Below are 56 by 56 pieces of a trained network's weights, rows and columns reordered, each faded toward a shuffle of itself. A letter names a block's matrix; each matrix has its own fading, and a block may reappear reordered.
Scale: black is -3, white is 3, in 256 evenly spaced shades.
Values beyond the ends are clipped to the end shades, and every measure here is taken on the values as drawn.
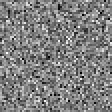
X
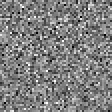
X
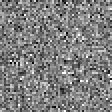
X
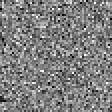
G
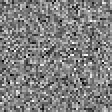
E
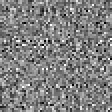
E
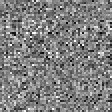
E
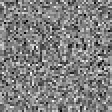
E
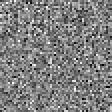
X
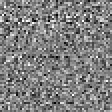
E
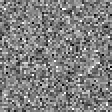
X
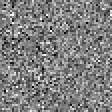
G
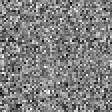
E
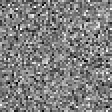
G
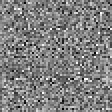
E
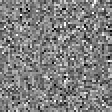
G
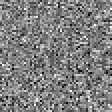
G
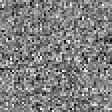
E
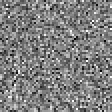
X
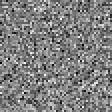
X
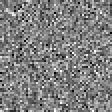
X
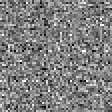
E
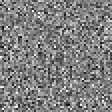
E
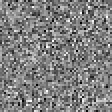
E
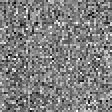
G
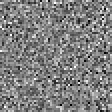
G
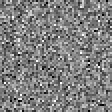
G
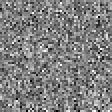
G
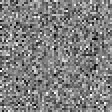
G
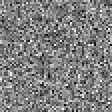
X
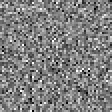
G
